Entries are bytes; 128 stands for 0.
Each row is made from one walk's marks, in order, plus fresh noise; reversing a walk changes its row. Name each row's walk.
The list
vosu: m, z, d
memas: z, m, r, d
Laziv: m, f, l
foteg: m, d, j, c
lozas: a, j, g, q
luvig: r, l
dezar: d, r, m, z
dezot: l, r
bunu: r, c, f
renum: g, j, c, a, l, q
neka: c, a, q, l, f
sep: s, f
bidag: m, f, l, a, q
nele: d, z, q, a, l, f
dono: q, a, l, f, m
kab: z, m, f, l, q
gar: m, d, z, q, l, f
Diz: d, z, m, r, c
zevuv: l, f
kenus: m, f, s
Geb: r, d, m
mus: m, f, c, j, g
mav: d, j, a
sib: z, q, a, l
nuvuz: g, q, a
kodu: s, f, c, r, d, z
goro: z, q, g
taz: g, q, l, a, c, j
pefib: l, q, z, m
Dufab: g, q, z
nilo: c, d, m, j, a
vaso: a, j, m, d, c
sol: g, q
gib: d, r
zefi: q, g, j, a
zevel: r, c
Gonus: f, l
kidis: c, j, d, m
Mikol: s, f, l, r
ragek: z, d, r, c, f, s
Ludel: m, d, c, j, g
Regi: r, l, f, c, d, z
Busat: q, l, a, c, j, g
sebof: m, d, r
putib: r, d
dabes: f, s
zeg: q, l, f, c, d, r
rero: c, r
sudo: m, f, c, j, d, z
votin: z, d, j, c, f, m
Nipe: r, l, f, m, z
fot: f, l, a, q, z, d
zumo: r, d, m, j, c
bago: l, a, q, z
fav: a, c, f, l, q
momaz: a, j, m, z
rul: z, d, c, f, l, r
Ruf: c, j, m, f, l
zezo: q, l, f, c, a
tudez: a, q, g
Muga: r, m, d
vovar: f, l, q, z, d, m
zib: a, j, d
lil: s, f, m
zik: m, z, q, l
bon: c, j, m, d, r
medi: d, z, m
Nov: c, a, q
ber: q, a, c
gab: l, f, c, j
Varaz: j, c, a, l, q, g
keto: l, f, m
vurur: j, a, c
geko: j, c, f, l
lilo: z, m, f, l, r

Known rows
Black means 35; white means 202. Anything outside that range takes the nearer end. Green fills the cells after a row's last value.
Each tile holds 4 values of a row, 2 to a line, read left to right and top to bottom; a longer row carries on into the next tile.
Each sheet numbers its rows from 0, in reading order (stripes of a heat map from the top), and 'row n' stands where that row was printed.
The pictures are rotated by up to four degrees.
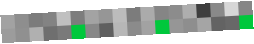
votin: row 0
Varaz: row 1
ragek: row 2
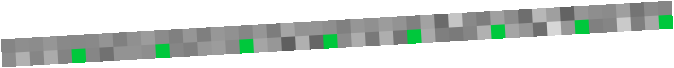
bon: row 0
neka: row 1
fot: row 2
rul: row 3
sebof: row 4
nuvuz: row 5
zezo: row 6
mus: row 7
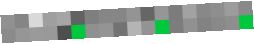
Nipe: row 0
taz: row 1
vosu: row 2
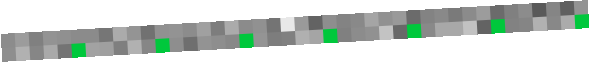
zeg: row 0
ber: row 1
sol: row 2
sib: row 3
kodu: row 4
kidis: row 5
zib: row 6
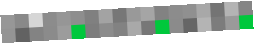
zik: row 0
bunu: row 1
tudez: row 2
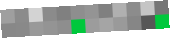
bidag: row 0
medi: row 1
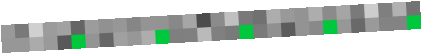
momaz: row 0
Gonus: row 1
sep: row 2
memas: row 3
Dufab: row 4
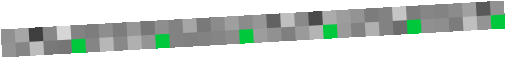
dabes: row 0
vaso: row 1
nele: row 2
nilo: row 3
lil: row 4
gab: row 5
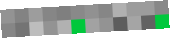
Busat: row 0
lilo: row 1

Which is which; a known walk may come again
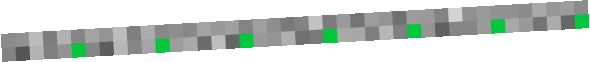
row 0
goro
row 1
Varaz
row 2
rero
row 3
votin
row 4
vurur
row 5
zik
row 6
Mikol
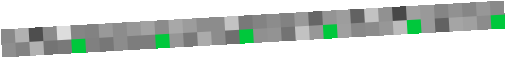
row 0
kenus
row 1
gar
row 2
dono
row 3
taz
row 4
zefi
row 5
lozas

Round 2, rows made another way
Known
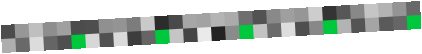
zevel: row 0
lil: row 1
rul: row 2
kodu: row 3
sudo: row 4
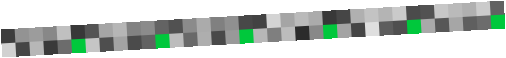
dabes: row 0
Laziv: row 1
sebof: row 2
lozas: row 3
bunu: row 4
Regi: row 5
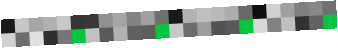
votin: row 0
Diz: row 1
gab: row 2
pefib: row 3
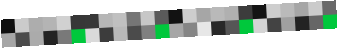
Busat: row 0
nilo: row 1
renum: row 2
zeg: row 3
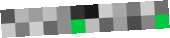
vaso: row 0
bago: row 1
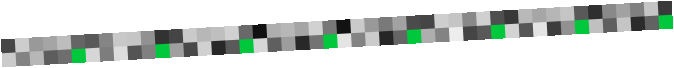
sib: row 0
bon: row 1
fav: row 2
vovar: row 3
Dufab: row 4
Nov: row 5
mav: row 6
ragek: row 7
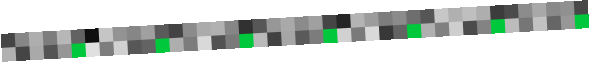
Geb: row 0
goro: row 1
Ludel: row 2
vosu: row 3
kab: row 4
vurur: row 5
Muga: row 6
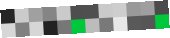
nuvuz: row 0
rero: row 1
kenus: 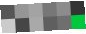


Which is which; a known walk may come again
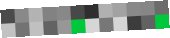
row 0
Muga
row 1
kab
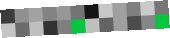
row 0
medi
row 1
bago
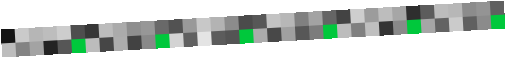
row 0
zezo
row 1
dezot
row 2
Ruf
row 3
bidag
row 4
lozas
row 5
luvig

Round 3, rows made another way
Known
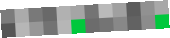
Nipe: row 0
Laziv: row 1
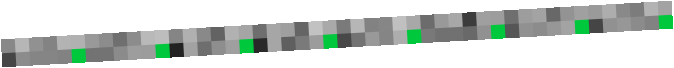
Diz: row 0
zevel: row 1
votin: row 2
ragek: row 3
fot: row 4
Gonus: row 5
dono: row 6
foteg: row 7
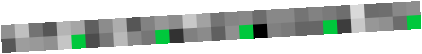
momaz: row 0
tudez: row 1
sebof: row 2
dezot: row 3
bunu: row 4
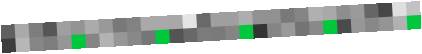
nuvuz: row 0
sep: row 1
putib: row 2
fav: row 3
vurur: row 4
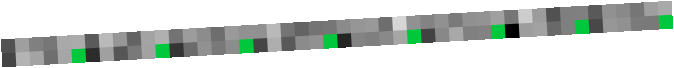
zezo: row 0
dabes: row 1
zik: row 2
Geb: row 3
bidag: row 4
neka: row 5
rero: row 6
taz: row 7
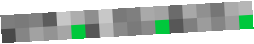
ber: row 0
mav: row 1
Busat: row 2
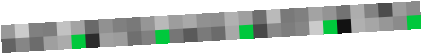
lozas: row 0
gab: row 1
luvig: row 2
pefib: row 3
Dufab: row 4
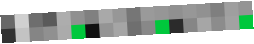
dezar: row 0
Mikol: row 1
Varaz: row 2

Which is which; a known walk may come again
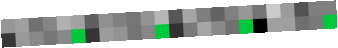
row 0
renum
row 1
gab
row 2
goro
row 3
rero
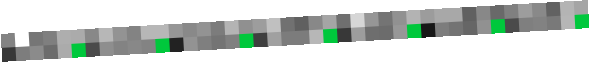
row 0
vosu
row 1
Diz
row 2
kab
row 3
kidis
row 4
kenus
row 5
gib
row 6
geko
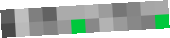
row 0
zefi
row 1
sep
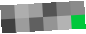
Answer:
keto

